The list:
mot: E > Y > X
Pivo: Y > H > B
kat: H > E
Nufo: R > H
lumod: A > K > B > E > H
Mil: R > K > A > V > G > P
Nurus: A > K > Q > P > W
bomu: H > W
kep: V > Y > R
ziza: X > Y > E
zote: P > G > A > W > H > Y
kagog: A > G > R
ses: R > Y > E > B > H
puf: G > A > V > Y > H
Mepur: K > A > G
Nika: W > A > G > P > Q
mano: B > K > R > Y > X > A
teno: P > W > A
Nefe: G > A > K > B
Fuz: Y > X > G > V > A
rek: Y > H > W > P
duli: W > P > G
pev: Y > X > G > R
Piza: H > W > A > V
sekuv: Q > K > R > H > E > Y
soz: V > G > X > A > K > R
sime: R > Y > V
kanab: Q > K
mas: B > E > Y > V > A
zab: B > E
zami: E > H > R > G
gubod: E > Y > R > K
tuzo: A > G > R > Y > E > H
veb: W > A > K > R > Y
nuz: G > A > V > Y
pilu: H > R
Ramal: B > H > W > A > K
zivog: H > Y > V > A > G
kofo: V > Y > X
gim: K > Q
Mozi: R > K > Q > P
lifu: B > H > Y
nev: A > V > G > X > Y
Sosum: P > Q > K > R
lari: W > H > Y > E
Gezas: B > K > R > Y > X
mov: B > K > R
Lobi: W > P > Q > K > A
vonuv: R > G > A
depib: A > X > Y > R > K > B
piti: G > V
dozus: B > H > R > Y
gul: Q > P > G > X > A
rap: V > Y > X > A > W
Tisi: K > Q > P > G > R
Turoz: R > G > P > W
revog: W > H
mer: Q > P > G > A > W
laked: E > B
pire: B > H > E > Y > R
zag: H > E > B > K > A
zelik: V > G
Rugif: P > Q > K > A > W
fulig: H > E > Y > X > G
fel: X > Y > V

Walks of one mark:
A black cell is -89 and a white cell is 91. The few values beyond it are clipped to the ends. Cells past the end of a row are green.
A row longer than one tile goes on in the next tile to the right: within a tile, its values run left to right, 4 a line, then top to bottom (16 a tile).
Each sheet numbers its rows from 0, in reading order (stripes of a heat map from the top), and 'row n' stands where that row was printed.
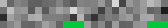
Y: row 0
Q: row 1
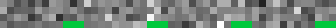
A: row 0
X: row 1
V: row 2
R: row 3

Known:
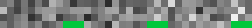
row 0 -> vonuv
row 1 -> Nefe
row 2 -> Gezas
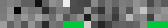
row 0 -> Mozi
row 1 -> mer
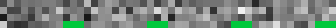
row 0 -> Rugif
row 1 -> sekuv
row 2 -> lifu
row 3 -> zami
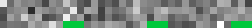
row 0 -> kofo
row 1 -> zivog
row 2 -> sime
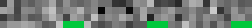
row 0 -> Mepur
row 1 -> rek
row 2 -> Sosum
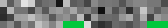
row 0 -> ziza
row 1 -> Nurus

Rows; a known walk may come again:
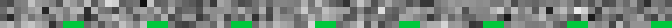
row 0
lumod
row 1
ziza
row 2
mas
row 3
fulig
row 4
pev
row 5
Nufo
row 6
zote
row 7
Ramal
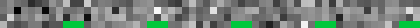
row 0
rek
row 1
nev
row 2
kagog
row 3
Piza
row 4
nuz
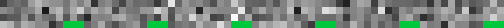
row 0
revog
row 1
veb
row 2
kofo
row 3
puf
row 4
mov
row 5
depib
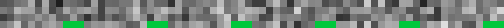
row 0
gubod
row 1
Mepur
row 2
zelik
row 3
Tisi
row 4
kanab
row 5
zami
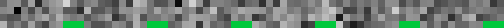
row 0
Nika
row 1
Fuz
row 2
pire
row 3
Pivo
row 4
rap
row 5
Lobi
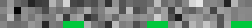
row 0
Mil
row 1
Nefe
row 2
kat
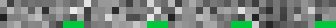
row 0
lifu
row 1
mot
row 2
sekuv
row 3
mer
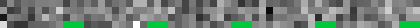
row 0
Rugif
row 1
sime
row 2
vonuv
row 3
duli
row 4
zivog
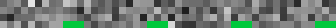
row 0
gim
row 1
mano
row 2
Nurus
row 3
gul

